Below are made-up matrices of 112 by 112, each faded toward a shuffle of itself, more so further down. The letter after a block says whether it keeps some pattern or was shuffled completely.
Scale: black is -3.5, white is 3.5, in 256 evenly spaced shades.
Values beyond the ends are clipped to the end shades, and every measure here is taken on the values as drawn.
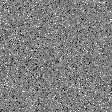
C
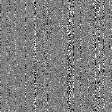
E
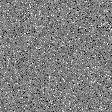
C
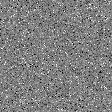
C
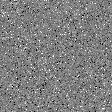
C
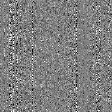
E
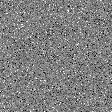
C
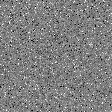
C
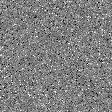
C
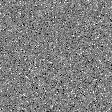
C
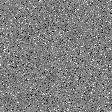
C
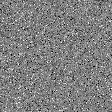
C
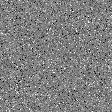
C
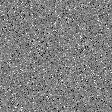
C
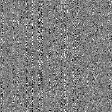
E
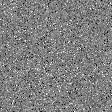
C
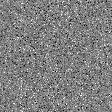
C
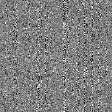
E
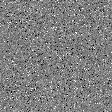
C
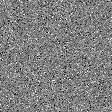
C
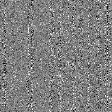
E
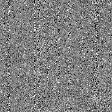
E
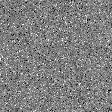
C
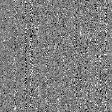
E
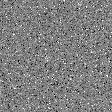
C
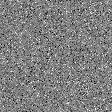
C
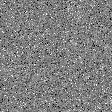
C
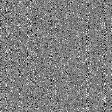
E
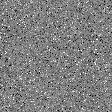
C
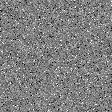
C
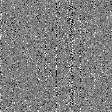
E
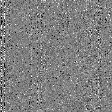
E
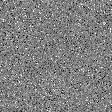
C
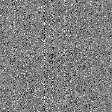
E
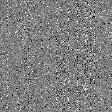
E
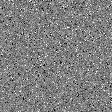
C
